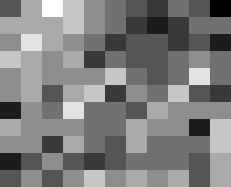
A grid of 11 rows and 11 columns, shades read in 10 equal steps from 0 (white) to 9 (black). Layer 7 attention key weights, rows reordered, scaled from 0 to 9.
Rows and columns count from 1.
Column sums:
52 38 46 36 50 57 54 59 52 57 53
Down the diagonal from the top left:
6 3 3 3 4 7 6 4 5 6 3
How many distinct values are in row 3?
7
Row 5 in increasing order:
1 2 3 4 4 4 4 5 5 5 6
